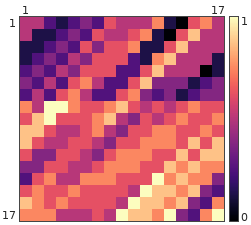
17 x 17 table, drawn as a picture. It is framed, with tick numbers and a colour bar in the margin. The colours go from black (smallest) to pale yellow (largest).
Seam: horizontal, 40% of the way down, the bottom part higher. Grain: diagonal, up to the right. Mirror symmetry: none.
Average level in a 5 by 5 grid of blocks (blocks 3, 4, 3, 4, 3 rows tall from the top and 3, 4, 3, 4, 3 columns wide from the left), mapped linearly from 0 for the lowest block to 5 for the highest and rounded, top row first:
0 1 3 1 3 | 0 2 2 2 0 | 5 4 3 3 4 | 2 3 4 4 4 | 4 3 4 5 2
